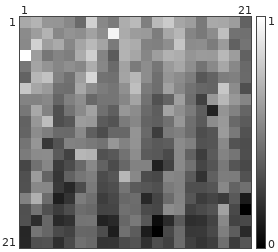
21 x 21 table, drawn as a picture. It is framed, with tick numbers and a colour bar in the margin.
Slope: up to the top. Stripes: upright, repeating 5 times. Ninth with the highest average: top left. Odd rows or columns: none.
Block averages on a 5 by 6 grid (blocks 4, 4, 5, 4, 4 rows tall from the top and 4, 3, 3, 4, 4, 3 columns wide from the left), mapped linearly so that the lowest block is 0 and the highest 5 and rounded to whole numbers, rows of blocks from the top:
555544
443434
332222
221111
010001
